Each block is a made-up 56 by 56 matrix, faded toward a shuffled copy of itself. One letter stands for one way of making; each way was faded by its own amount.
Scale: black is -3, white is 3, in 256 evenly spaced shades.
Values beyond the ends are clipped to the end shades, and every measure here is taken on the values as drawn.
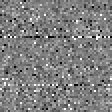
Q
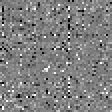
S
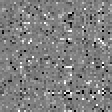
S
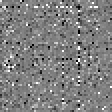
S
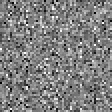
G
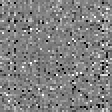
S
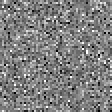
G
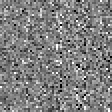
G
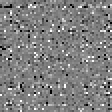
S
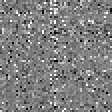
S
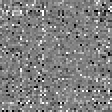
S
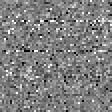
Q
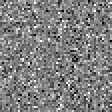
G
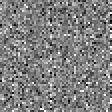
G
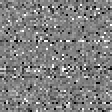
Q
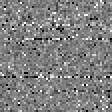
Q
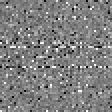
Q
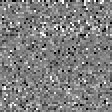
Q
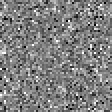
G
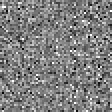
G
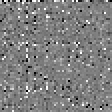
S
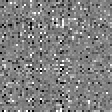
S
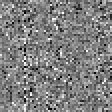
G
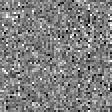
G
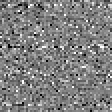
Q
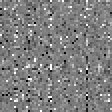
S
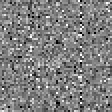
G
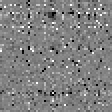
S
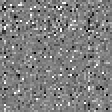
S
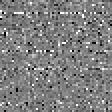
Q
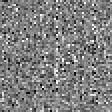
G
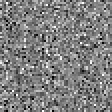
G
